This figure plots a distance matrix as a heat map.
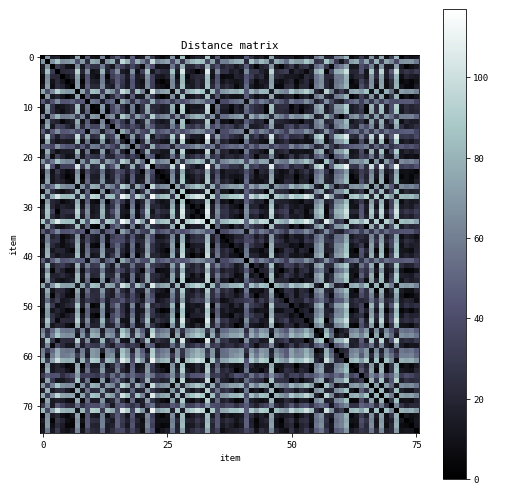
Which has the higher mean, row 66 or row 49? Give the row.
66
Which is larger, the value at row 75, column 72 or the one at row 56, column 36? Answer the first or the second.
the second
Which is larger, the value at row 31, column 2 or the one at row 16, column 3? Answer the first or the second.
the first
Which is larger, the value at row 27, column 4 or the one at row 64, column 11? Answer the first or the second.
the second
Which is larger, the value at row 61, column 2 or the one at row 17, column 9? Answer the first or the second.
the first
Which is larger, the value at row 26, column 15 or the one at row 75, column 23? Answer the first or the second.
the first
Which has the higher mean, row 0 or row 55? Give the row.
55
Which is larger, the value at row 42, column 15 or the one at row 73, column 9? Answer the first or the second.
the first
